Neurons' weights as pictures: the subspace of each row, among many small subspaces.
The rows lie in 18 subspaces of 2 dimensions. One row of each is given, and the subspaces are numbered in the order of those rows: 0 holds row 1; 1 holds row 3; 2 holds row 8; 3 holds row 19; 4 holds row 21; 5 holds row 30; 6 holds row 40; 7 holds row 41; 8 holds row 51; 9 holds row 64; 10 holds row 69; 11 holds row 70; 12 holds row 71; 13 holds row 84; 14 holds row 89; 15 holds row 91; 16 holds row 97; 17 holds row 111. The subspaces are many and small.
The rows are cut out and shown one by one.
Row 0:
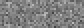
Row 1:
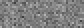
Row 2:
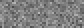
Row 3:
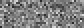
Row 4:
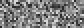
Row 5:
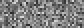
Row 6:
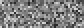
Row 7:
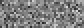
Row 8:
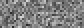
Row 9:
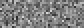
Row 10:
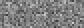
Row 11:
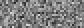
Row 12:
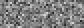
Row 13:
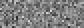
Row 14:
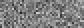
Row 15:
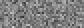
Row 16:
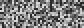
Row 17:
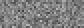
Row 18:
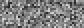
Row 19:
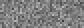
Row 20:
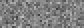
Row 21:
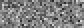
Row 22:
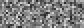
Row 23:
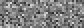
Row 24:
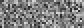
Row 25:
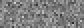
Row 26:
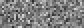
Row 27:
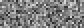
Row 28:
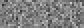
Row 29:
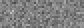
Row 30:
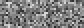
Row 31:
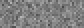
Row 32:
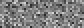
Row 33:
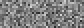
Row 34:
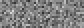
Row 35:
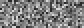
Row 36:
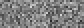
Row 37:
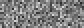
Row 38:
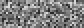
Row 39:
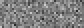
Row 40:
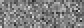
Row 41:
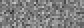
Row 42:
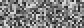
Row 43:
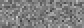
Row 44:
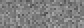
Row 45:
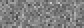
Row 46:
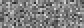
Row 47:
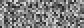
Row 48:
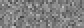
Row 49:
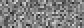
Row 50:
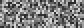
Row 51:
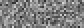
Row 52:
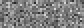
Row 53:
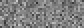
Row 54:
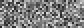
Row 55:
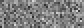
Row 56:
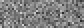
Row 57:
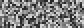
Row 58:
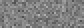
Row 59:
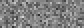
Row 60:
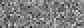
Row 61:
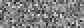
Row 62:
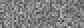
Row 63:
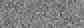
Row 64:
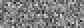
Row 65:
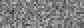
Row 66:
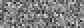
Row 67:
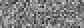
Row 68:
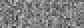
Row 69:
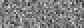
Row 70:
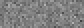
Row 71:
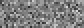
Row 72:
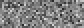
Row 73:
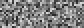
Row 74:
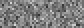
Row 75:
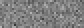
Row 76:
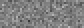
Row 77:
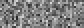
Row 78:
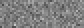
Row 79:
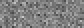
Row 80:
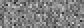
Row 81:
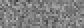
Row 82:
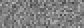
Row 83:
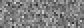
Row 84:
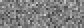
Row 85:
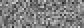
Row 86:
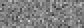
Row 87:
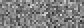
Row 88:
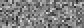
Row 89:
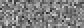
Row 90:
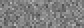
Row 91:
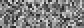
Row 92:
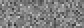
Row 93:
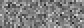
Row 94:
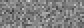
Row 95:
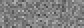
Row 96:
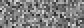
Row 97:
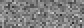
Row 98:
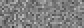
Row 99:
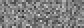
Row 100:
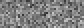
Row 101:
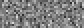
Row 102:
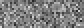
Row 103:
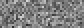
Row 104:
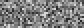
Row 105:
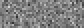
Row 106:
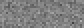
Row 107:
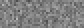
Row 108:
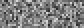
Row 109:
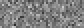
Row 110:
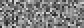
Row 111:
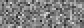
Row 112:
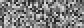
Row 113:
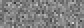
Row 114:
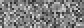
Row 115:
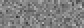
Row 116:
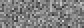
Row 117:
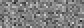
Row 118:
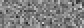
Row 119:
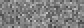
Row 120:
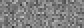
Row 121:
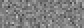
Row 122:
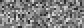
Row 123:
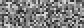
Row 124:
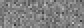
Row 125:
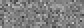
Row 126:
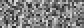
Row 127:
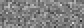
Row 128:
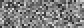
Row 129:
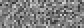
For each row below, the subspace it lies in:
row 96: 9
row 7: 12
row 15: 5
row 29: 7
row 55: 6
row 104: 7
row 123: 5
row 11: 2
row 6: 12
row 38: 16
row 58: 17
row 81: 1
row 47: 11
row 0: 5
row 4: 1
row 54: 4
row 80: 11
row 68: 11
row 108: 1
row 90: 6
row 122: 13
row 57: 15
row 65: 7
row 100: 2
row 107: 1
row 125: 1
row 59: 0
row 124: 15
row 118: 12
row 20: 0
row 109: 15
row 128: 4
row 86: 4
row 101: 10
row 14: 3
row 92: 12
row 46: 7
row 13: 14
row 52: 7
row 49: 2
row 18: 16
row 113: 9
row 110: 14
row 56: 3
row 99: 17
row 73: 14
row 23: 0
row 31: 15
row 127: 16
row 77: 11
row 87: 2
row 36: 8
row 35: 4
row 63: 4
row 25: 9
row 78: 10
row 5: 5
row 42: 13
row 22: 17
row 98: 13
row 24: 6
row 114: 6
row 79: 0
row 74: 6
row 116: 3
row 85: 8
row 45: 16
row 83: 9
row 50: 9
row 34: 7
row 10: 5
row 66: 9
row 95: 17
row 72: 4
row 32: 0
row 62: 3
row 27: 13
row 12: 17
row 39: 10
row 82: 8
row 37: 3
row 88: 14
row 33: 2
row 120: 5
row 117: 0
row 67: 8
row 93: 11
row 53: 13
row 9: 14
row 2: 16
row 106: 16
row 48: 15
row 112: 15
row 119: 8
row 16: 3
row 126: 11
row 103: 2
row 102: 6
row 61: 9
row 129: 8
